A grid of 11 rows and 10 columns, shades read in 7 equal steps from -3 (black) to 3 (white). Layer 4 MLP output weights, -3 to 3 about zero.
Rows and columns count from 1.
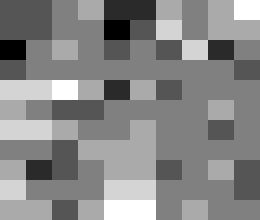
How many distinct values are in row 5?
6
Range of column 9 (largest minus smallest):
3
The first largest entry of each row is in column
10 7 8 2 3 1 1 4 1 1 5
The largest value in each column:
2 2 3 1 3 3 2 2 1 3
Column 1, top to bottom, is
-1 -1 -3 -1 2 1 2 0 1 2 1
